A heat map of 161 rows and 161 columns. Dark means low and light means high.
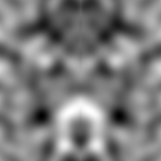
Roughest part: bottom middle. Grain: smooth. Histogram: bell-shaped. Mirror symmetry: left to right. Lone odd cells: none. Ninth with the highest average: bottom middle. Odd rows or columns: none.
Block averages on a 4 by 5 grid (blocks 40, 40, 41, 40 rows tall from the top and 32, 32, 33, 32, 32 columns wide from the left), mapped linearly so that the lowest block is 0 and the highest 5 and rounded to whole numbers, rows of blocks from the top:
30003 | 32223 | 31513 | 33333
